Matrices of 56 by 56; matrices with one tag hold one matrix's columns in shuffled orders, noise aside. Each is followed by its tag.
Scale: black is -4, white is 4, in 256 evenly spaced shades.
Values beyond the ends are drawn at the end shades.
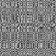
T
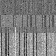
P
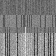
P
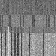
P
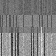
P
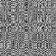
T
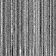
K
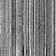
K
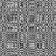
T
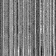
K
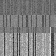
P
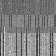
P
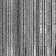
K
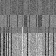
P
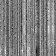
K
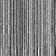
K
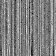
K
